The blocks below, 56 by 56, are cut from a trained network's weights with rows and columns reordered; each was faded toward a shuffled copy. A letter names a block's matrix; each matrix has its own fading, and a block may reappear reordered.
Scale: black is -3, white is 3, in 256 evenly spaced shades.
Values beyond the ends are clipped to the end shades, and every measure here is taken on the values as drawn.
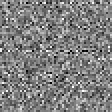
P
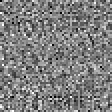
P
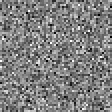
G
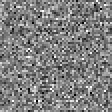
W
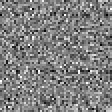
P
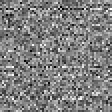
P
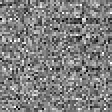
P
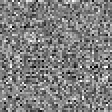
P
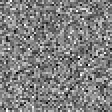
W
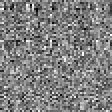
P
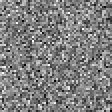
G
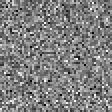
W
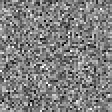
W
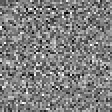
P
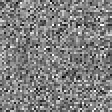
P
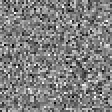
G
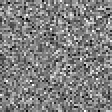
W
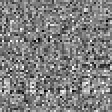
P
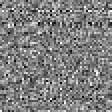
P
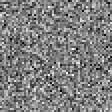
W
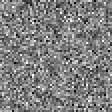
W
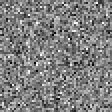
W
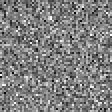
W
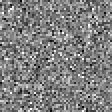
W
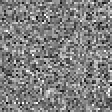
G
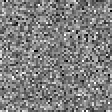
W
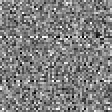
P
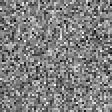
W
